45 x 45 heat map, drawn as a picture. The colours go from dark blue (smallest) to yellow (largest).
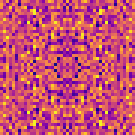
Its left and right halves mirror each other, and so do its top and bottom. There is no seam. No regular stripes run through it. There is no overall slope. Overall the values sit about 50% of the way up the scale. The texture is fine-grained noise.
